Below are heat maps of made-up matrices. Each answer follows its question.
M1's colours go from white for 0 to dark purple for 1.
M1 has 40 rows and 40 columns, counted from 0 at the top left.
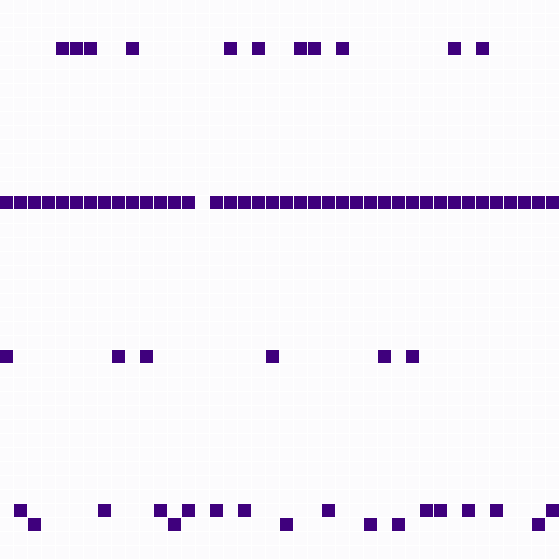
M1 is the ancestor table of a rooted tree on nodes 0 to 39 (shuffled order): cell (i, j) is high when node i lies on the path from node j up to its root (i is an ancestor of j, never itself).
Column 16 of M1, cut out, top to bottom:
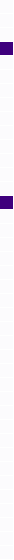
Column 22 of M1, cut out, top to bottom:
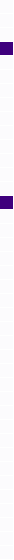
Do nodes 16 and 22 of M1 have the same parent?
yes
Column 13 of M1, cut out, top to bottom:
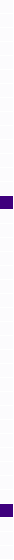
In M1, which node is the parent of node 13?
36
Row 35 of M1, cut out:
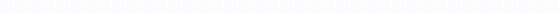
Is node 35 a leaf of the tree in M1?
yes
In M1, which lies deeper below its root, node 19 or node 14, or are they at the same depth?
node 19
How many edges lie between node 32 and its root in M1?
2
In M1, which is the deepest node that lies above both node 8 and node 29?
25
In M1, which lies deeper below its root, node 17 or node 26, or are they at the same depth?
the same depth
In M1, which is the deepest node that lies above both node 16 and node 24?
3
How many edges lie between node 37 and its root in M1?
1
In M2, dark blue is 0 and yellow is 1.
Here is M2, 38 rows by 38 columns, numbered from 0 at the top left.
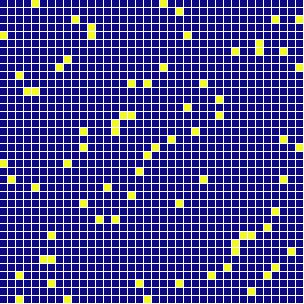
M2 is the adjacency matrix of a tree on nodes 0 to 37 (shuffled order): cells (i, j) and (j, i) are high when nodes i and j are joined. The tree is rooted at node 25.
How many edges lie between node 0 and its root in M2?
6
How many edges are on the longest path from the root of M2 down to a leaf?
9
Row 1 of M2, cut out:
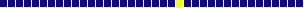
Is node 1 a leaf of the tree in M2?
yes
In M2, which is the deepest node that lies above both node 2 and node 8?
37
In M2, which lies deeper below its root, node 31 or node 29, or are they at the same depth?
node 31
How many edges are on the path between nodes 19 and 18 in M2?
1
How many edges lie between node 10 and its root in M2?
1
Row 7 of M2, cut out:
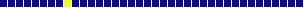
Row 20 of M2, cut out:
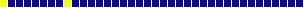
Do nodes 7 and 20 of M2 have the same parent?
yes
